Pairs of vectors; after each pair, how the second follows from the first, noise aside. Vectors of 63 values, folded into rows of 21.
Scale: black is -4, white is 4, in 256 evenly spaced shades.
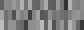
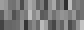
sign-scrambled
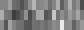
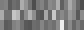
sign-scrambled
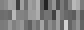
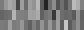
copied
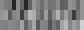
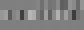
partly zeroed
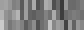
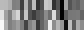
scaled up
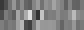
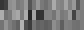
sign-scrambled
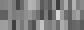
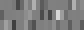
partly zeroed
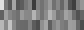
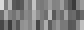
sign-scrambled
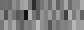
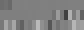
partly zeroed
